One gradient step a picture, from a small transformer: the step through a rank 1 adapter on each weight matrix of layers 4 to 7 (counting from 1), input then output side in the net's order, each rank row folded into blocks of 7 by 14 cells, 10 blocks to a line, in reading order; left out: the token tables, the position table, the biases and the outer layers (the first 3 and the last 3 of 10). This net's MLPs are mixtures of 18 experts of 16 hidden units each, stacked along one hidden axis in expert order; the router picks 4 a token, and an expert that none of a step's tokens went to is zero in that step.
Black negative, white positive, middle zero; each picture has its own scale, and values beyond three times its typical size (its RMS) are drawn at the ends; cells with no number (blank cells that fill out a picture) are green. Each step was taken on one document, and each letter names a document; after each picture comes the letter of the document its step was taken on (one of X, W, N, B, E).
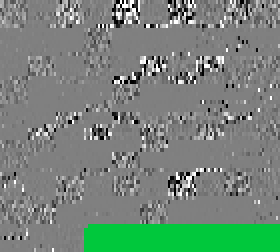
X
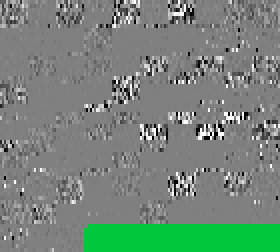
X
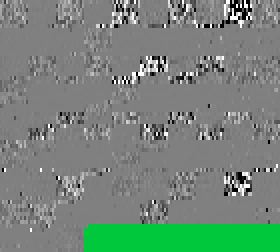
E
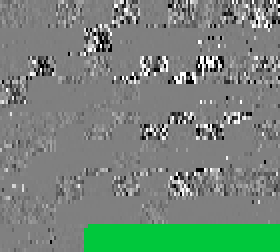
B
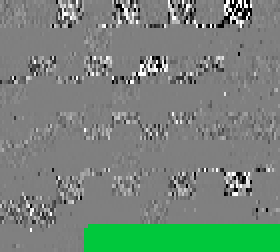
E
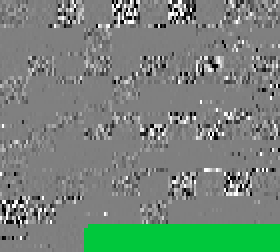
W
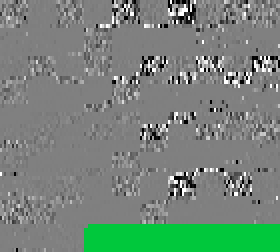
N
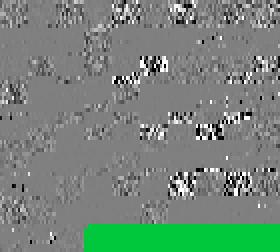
B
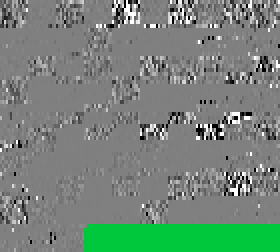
B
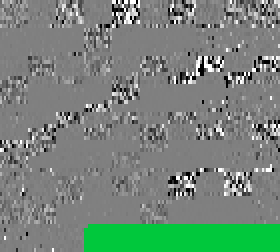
X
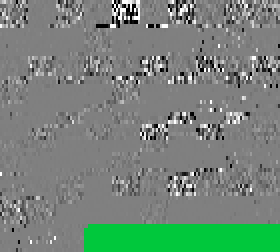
N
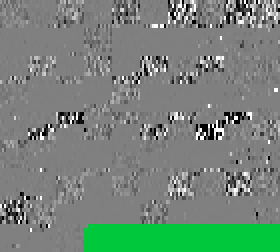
E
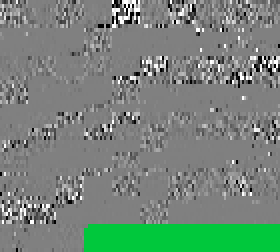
N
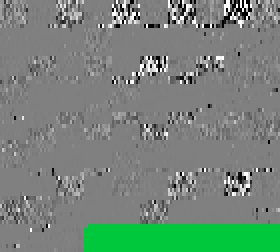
E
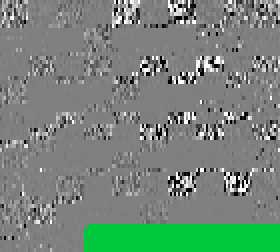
X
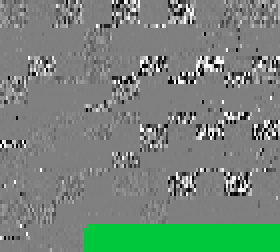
X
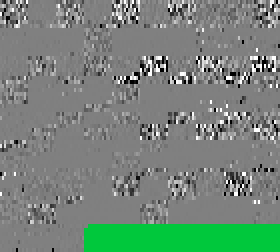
N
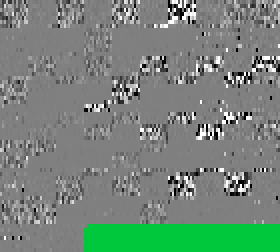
X
